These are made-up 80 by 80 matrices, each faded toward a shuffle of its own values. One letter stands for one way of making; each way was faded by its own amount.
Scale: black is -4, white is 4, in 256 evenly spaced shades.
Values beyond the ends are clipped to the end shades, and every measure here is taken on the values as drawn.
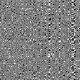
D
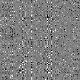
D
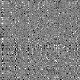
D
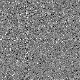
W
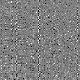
D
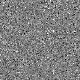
W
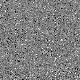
W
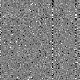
D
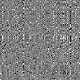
D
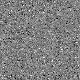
W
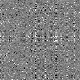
D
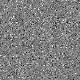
W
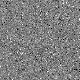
W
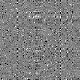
D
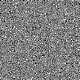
W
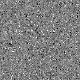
W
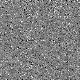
W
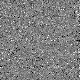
W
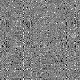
D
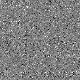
W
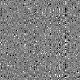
D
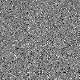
W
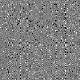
D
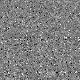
W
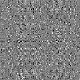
D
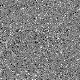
W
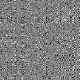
D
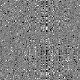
D
